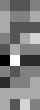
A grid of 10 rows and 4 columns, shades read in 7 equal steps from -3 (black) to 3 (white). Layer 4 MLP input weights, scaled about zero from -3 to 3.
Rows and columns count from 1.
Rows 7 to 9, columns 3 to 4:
0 0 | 0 1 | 1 1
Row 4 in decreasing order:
2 1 0 -1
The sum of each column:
-2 0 0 2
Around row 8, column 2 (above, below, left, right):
-1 1 -2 0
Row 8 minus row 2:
-3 0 0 0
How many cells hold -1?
9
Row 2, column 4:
1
